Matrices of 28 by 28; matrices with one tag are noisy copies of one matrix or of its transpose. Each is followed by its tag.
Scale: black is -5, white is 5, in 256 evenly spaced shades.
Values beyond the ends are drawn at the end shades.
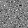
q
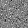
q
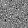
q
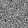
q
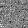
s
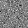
q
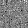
s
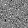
q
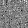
s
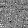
s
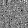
s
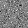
q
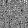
s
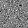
q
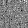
s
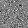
q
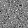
q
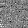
s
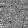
s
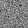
q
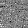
s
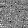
s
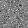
q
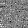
s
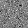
q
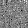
s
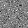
q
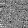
s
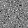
q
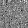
s
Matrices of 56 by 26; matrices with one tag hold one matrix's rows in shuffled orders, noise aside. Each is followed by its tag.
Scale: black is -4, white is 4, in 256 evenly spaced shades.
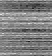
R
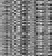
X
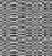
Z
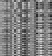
X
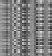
X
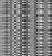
X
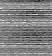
R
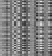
X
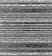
R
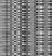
X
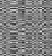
Z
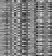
X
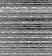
R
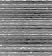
R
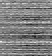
R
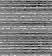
R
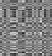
Z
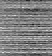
R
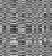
Z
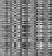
X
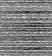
R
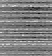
R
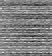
R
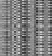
X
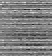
R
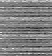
R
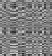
Z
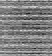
R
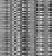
X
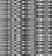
X
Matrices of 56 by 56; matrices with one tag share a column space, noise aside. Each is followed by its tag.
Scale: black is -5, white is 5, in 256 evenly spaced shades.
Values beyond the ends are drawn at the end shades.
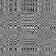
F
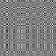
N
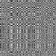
N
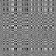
F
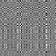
N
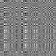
N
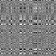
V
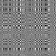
F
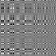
V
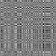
N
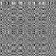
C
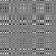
V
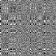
V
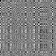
N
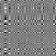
V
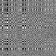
F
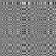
C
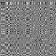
C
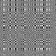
F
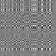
F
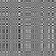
N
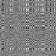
F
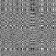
F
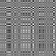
N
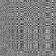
N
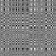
F
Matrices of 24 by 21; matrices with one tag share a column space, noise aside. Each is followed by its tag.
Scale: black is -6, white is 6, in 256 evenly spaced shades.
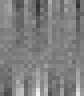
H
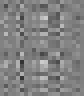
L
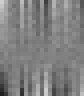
H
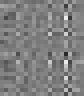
L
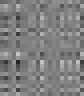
L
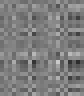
L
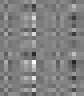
L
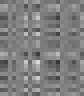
L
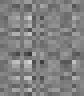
L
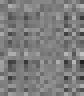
L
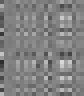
L
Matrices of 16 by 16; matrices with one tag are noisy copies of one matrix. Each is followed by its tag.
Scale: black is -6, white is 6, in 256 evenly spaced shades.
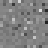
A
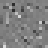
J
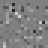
J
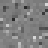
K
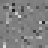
J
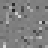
J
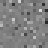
A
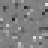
K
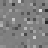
A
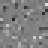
K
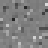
K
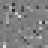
J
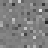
A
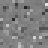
K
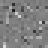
J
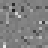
J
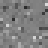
K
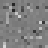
J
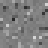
K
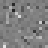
J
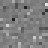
K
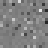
A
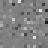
A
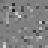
J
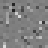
J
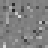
J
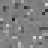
K
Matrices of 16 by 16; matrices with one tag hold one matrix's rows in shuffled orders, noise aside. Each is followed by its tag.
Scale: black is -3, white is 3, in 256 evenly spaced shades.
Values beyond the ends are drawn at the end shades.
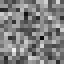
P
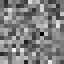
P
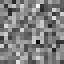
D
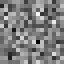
D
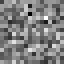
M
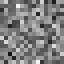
D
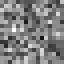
P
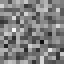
P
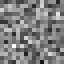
P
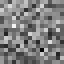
P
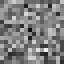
M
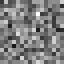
D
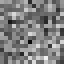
M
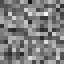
M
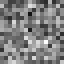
M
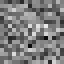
M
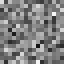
D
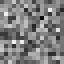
P
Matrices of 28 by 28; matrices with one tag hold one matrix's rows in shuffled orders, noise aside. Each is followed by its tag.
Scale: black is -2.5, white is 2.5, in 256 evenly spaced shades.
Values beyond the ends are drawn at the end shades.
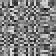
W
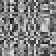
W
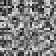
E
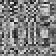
W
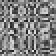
W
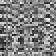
E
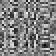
W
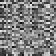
E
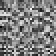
E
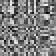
W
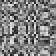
W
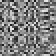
W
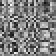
W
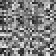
E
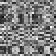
E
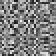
W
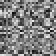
E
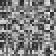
E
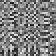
W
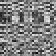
E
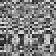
E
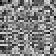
E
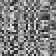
W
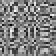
W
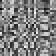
W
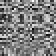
E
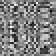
W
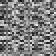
E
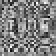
W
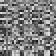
E
